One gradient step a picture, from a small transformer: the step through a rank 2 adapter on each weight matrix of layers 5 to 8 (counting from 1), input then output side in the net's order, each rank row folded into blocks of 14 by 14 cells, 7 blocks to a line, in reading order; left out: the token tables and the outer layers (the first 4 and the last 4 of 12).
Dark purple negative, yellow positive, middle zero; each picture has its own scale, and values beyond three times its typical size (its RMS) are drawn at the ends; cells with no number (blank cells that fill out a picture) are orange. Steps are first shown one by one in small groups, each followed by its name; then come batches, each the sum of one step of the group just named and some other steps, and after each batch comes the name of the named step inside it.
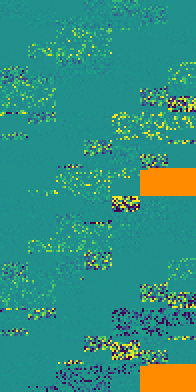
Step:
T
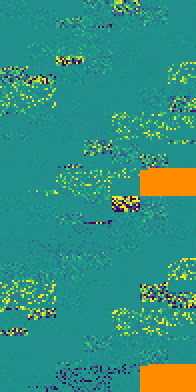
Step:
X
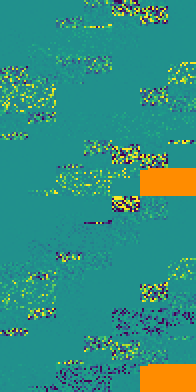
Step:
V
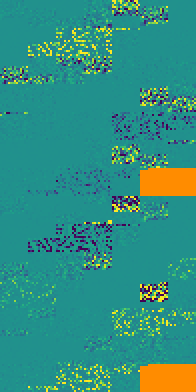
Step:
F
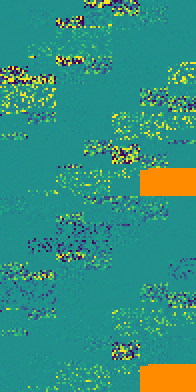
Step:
V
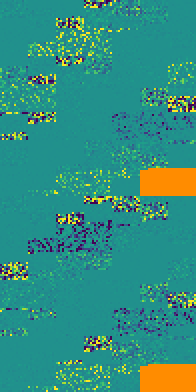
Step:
V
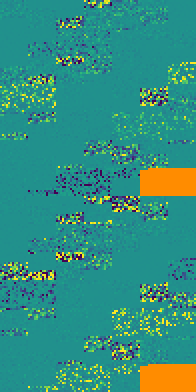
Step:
V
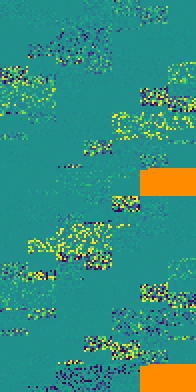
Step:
T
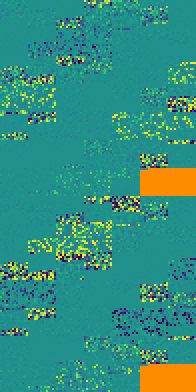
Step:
T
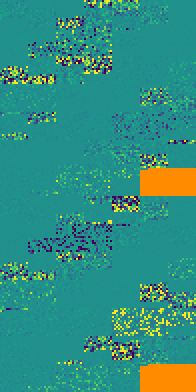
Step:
F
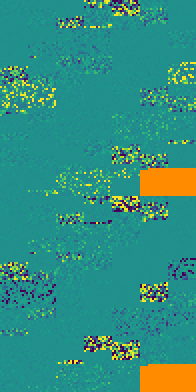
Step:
V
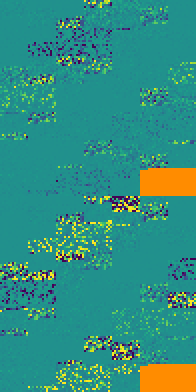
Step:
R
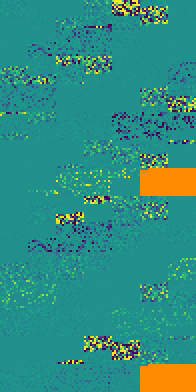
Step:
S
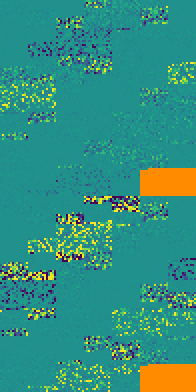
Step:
R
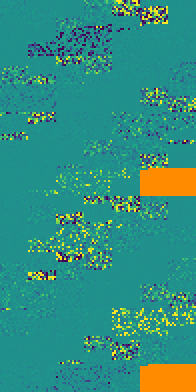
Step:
S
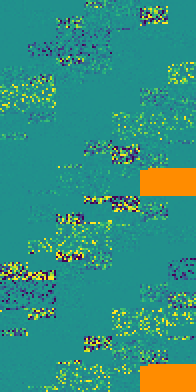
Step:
R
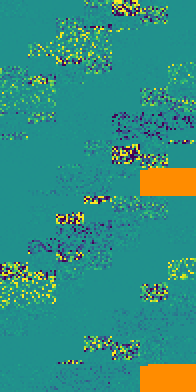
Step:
S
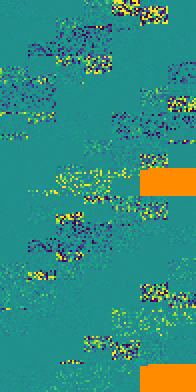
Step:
S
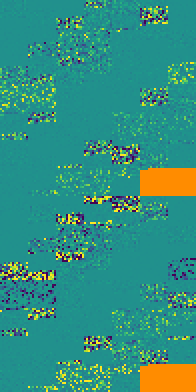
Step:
R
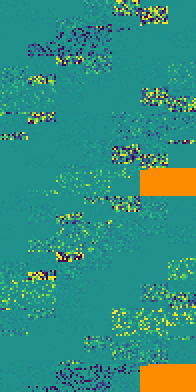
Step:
S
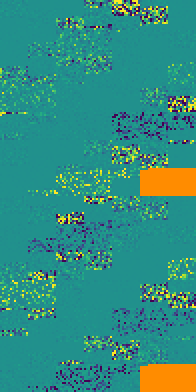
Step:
S
